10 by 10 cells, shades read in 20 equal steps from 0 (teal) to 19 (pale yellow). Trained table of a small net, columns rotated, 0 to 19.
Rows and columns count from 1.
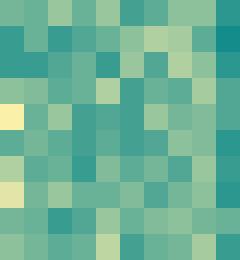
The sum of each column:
97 70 69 56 86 63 76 90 97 31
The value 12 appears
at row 2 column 8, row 4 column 9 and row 10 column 9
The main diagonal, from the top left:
8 7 5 7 5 4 8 8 8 3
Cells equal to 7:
16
